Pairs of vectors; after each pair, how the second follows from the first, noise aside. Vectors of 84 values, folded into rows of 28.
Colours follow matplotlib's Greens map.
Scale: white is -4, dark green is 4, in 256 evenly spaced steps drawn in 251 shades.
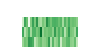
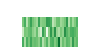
wrapped around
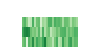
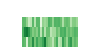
copied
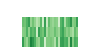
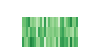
copied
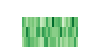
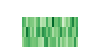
copied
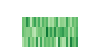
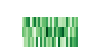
scaled up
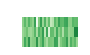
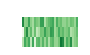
wrapped around
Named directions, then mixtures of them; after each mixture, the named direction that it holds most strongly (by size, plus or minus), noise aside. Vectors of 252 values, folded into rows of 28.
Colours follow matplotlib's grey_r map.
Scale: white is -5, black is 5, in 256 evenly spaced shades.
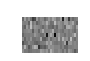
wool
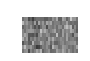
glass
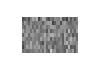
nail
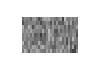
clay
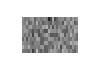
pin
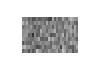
glass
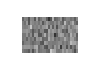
pin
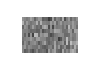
clay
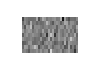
wool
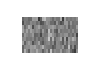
clay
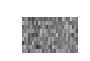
glass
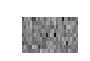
wool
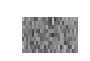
pin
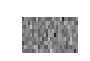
wool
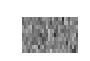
clay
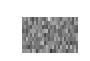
pin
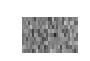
pin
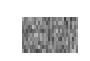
clay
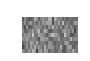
pin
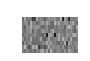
wool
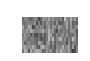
clay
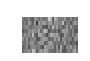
pin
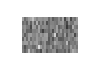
glass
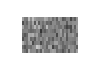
glass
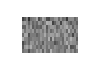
nail
